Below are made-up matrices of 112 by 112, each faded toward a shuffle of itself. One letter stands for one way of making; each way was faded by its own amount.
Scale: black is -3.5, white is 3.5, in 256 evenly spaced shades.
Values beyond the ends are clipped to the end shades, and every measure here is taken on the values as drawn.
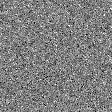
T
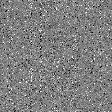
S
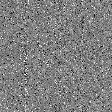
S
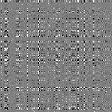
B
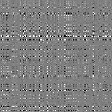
B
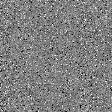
S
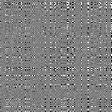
B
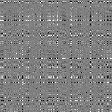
B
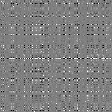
B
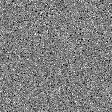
T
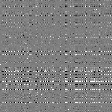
B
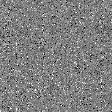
S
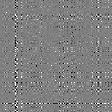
B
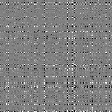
B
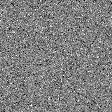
T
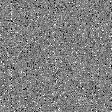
S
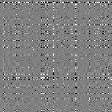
B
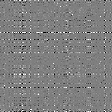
B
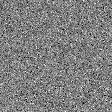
T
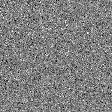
T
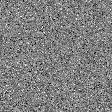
T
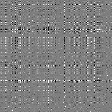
B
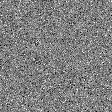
T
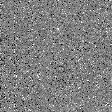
S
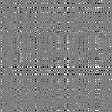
B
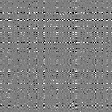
B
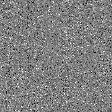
S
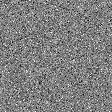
T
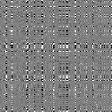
B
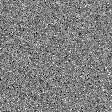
T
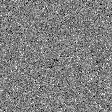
T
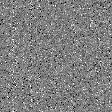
S
